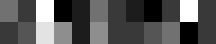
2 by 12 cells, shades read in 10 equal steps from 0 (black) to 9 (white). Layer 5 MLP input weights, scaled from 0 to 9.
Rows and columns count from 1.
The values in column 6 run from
4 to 5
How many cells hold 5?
2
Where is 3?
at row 2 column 2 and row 2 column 9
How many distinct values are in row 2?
7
